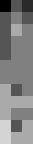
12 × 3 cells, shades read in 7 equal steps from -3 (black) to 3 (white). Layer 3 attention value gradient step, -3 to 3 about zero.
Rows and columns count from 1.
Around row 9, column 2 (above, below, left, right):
-1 0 1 1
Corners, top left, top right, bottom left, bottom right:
-3 -2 2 1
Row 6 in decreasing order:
0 0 0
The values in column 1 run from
-3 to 2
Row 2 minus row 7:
-1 0 -1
